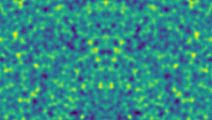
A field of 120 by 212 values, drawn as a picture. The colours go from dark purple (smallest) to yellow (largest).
It is mirror symmetric from left to right. There is no overall slope. No single row or column stands out from its neighbours. The texture is blotchy. The values follow a bell shape. There is no seam. No regular stripes run through it.
